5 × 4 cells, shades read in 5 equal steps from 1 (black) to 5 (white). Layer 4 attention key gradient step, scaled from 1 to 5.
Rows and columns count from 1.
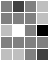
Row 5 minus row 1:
1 2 0 -2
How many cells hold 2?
2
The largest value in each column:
4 5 3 4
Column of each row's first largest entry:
4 4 2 1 1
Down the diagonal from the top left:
3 3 3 3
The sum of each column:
17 17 15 14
